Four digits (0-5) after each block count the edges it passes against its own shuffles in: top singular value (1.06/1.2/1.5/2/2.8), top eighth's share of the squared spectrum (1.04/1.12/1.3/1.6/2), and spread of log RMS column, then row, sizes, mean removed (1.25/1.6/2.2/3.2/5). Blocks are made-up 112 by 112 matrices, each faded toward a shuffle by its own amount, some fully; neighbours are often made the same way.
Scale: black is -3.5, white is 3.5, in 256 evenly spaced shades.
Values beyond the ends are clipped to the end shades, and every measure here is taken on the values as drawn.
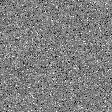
0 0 0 0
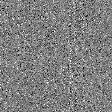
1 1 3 0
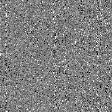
1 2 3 0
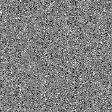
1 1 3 0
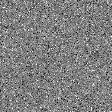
0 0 1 0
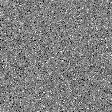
0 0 1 0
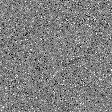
0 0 0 0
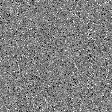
0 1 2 0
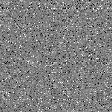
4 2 1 1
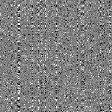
5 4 3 2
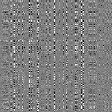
5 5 4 3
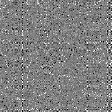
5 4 3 2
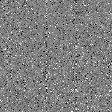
3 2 1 0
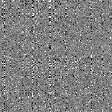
4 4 3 2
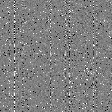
4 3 2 0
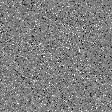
2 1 0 0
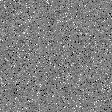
2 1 0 0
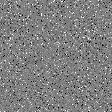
3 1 0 0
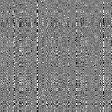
5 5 4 3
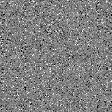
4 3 2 1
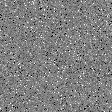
1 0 0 0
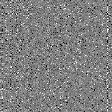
4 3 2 1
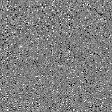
4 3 2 1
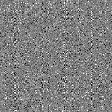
4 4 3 2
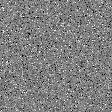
1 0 0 0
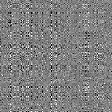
5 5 4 3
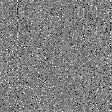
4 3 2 0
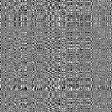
5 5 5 4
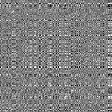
5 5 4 4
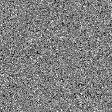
2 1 2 0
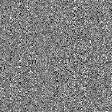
3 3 3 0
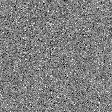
0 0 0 0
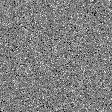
0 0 0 0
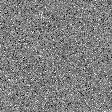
0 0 0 0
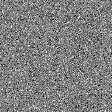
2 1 1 0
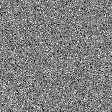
1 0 0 0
